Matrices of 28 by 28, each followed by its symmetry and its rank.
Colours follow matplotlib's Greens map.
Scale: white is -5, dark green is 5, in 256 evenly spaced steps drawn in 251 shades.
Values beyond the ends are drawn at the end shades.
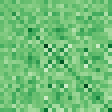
symmetric, rank five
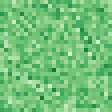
antisymmetric, full rank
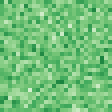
neither, full rank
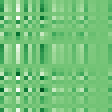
neither, rank one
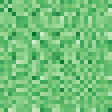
symmetric, rank three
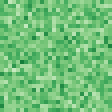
neither, full rank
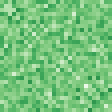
symmetric, full rank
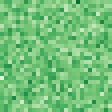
antisymmetric, full rank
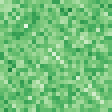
symmetric, full rank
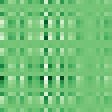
neither, rank one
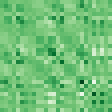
symmetric, rank three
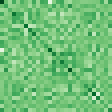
symmetric, rank five
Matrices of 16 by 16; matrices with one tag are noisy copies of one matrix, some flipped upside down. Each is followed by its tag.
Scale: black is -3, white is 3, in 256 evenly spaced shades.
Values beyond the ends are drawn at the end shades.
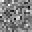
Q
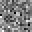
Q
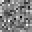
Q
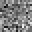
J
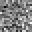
J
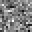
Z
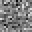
J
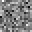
Q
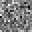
Q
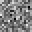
Q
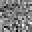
J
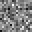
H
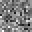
Q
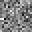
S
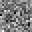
Q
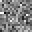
S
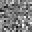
J
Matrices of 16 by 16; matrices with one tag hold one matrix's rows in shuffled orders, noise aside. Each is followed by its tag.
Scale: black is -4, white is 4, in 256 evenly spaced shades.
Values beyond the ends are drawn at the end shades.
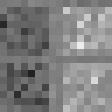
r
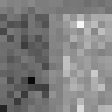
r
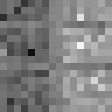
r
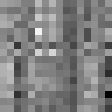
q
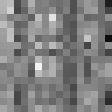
q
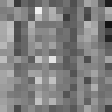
q
